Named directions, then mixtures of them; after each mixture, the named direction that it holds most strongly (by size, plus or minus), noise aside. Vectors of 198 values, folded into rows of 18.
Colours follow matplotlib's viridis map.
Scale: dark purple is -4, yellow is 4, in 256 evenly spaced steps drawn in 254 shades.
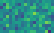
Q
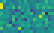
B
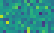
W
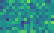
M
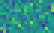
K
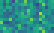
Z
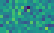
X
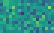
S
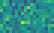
X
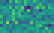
X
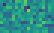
X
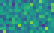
K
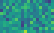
M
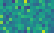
Z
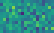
S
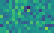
X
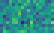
M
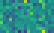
Z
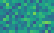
Q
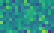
Z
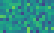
S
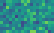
M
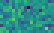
X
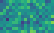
M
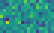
W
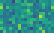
Z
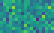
S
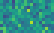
X
